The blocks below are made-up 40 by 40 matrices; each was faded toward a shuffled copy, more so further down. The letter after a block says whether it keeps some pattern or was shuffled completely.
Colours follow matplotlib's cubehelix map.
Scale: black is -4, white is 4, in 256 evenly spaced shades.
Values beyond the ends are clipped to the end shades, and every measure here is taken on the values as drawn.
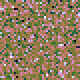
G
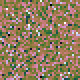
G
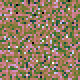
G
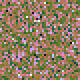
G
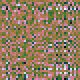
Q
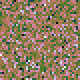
G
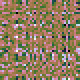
Q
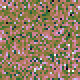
G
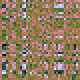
Q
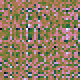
Q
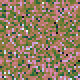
G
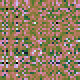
Q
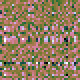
Q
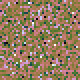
G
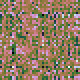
Q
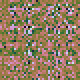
Q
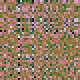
Q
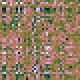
Q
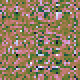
Q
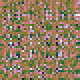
Q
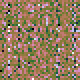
Q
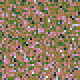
G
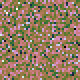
G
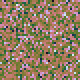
G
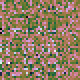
Q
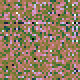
Q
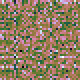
Q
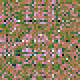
Q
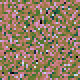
G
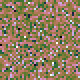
G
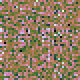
Q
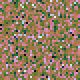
G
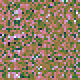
Q
